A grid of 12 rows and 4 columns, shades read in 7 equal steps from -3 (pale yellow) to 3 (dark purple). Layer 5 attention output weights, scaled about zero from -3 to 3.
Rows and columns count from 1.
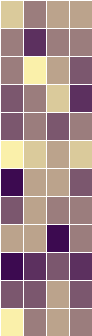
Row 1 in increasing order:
-2 -1 -1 0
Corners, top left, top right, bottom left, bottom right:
-2 -1 -3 0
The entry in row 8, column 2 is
-1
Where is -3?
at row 3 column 2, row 6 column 1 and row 12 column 1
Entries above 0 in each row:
0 1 1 2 2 0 2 1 1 4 3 0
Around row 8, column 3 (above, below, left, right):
-1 3 -1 0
